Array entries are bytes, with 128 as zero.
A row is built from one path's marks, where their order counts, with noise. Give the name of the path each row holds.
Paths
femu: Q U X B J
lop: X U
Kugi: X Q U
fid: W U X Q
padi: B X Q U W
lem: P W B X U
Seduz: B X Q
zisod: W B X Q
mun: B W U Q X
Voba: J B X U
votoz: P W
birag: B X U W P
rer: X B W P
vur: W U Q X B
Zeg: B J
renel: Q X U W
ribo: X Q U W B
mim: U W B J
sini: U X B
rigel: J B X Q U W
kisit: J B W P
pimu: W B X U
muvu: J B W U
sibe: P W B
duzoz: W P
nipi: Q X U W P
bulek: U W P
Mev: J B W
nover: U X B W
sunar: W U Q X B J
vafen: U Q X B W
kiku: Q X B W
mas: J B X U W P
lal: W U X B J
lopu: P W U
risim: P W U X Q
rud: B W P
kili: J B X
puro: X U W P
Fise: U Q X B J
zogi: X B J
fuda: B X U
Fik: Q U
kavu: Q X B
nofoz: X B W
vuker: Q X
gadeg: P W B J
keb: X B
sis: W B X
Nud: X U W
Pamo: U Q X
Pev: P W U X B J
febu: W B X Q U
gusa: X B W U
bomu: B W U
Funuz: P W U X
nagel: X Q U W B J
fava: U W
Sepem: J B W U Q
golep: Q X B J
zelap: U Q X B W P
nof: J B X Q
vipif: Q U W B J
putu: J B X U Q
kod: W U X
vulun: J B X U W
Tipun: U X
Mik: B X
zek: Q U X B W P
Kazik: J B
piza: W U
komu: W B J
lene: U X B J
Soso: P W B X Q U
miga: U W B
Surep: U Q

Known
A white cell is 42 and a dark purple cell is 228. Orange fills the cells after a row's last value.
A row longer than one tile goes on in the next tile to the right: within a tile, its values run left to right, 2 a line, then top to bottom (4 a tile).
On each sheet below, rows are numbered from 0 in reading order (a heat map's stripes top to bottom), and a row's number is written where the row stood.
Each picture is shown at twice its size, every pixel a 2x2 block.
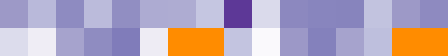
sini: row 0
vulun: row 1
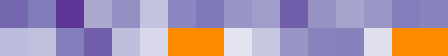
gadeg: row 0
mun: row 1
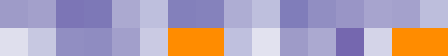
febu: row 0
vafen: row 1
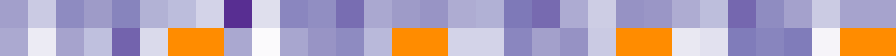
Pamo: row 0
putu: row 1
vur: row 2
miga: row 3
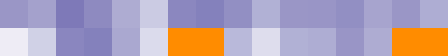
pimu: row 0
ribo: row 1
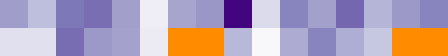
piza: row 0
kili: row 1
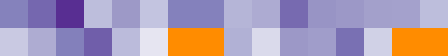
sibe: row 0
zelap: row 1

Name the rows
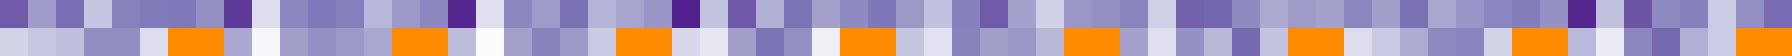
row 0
Seduz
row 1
rigel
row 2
Voba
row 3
Zeg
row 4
sunar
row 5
vipif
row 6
padi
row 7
kisit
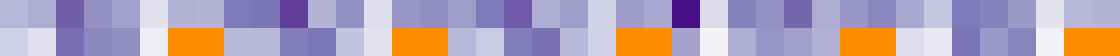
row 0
bulek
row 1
votoz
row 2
Funuz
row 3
nof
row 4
fava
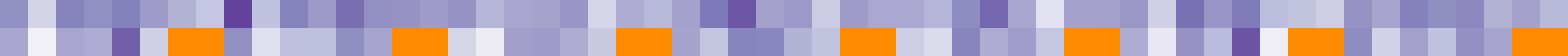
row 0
Fise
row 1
golep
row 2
Nud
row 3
risim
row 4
fid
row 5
Surep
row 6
nipi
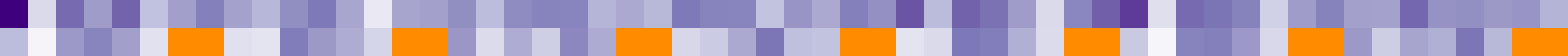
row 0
Kazik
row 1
kod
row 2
renel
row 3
rer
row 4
komu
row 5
muvu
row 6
zek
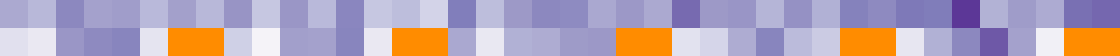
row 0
nover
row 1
Tipun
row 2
nagel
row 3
nofoz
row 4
rud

